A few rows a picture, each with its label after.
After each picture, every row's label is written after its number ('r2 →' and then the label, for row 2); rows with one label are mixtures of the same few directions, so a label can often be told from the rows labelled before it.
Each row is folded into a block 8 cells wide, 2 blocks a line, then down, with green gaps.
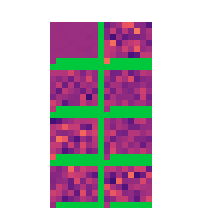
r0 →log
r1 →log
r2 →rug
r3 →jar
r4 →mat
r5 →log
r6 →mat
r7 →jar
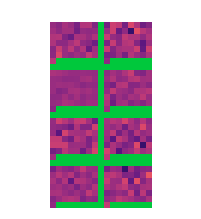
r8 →log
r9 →jar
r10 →mat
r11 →log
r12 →jar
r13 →rug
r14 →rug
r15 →mat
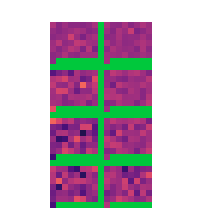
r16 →rug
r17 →jar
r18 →mat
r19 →jar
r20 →mat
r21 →jar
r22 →log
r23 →mat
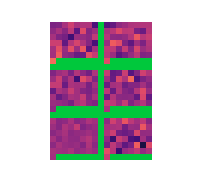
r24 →log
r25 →mat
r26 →jar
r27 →jar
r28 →jar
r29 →rug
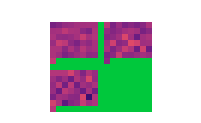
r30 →mat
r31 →rug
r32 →rug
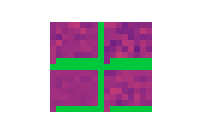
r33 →log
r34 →mat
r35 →jar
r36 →mat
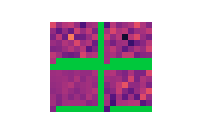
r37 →rug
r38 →rug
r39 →log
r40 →log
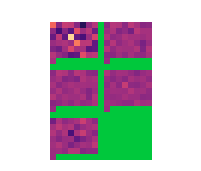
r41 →rug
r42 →jar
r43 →jar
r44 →rug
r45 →rug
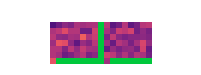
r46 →mat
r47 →jar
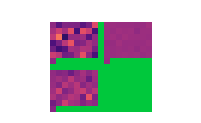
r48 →jar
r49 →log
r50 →rug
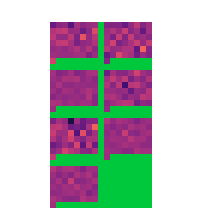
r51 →mat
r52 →rug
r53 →jar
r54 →rug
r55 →mat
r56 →rug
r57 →rug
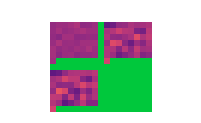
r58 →log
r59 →mat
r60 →mat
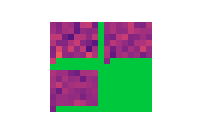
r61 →log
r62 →log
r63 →log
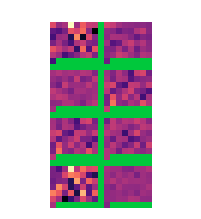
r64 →mat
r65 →mat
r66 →jar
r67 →log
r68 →log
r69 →rug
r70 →mat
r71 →log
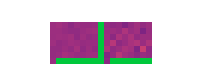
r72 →mat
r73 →rug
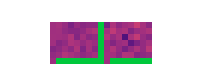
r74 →mat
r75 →rug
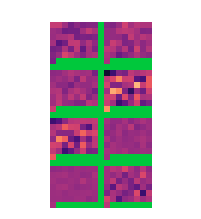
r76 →mat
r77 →mat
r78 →log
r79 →mat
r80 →mat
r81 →jar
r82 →mat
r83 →rug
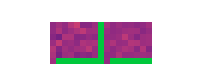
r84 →log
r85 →rug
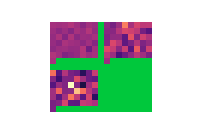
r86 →rug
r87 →mat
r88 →rug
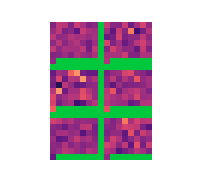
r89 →jar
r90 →jar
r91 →log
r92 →log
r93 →mat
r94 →mat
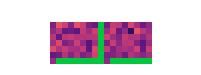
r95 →jar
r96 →jar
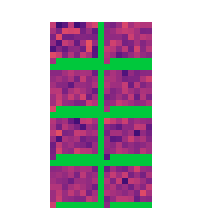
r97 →jar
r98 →mat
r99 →log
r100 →mat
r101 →log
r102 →mat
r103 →log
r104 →rug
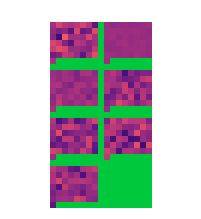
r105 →jar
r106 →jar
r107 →log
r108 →mat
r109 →jar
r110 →rug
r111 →log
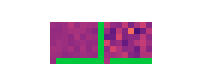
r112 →mat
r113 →jar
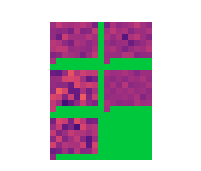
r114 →jar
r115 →rug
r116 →mat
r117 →rug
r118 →jar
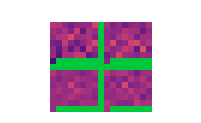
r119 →log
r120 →rug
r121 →rug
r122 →rug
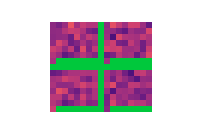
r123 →mat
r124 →jar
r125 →mat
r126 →log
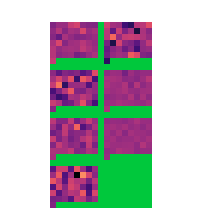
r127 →log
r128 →log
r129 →jar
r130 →mat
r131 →jar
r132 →rug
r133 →jar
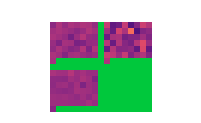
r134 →rug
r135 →jar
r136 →mat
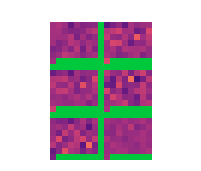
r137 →mat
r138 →mat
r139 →mat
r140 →jar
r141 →rug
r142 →jar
